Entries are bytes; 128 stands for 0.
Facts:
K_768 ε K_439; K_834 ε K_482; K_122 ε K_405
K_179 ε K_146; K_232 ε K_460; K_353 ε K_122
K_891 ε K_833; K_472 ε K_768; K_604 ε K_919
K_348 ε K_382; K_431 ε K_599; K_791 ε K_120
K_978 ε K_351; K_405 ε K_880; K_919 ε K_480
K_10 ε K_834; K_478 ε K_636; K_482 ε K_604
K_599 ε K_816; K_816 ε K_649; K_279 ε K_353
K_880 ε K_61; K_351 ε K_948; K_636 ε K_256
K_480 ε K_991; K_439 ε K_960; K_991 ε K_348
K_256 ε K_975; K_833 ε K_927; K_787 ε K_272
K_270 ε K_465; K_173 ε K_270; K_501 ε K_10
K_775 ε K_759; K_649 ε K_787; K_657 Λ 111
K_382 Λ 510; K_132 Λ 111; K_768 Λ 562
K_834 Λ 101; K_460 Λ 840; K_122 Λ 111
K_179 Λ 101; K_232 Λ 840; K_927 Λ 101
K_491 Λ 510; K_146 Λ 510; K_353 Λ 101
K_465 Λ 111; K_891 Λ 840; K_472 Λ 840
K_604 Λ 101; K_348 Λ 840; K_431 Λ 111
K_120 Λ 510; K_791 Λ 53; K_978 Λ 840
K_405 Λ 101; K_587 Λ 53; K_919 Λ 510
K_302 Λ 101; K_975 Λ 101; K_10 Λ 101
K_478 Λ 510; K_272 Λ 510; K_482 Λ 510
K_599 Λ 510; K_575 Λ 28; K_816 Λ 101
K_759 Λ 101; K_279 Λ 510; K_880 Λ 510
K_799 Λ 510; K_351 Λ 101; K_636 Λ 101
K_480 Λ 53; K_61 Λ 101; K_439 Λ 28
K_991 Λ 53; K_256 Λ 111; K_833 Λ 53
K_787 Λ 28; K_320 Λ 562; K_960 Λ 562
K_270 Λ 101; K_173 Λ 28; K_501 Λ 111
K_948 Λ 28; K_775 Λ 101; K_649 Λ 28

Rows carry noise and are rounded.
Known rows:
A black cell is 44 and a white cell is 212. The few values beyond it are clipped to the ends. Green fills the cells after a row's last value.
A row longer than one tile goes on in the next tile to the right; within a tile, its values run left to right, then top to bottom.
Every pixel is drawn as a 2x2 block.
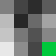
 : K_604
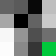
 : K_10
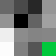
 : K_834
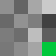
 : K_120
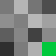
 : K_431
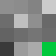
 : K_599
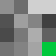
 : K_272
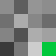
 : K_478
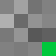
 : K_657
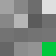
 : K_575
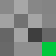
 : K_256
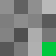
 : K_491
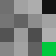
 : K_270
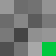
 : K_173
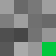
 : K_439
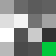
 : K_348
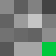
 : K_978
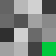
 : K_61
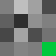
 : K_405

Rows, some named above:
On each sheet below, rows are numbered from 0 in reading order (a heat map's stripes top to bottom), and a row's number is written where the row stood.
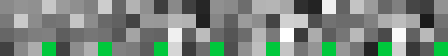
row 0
K_599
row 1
K_599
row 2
K_636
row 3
K_480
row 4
K_880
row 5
K_919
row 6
K_759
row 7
K_480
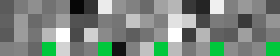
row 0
K_833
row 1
K_482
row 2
K_279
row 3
K_919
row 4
K_302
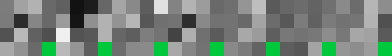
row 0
K_975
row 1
K_501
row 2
K_575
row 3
K_975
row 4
K_465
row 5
K_791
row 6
K_460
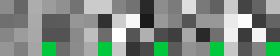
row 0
K_460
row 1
K_272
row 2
K_991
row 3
K_353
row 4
K_382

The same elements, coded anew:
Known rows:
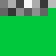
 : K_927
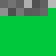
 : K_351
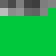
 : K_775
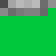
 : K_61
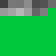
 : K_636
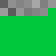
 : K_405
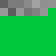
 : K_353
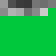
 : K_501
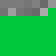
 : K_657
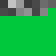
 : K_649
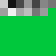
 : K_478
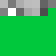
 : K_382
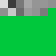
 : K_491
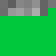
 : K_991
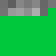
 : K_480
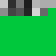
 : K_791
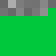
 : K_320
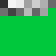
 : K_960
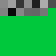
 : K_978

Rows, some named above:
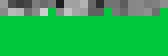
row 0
K_501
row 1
K_975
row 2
K_587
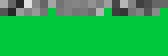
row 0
K_833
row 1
K_122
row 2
K_575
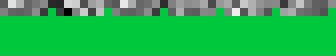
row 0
K_460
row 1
K_439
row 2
K_460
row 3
K_465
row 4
K_272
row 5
K_759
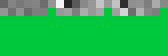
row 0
K_302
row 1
K_279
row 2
K_599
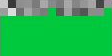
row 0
K_599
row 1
K_465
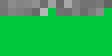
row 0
K_122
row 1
K_320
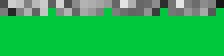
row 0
K_768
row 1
K_880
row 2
K_460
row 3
K_348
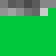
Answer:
K_431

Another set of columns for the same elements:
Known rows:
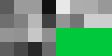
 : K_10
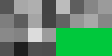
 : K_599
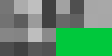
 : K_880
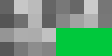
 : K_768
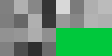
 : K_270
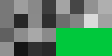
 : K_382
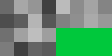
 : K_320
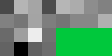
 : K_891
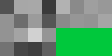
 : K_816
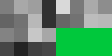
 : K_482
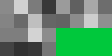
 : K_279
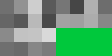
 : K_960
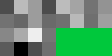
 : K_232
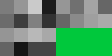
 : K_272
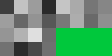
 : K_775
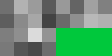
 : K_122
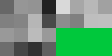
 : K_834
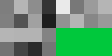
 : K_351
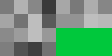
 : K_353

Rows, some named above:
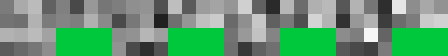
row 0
K_439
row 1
K_465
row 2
K_791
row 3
K_501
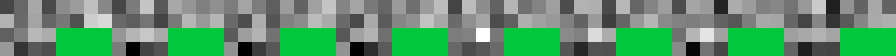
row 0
K_975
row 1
K_460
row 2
K_348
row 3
K_348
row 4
K_431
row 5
K_599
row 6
K_833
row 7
K_272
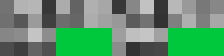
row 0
K_880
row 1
K_759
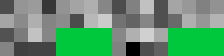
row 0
K_636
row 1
K_460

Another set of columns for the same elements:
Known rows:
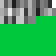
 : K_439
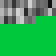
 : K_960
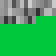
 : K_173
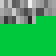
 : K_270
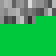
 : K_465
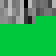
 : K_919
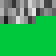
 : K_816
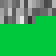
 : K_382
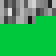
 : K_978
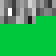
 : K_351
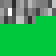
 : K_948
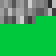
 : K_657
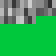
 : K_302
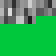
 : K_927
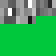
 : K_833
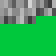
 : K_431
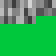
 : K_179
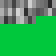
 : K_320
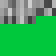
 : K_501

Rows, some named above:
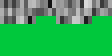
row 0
K_460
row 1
K_599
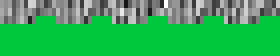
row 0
K_279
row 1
K_880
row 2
K_439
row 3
K_880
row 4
K_348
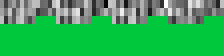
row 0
K_348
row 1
K_768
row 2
K_439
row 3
K_636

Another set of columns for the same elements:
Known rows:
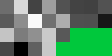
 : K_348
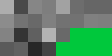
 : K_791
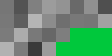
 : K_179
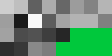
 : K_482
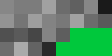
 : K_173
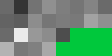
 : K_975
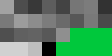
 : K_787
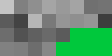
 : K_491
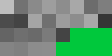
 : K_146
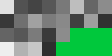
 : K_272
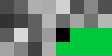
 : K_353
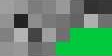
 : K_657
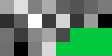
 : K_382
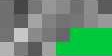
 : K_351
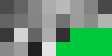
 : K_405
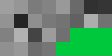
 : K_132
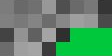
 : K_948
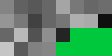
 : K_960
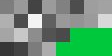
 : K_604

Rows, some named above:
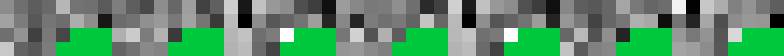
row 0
K_768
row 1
K_460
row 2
K_431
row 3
K_465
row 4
K_431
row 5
K_960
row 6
K_599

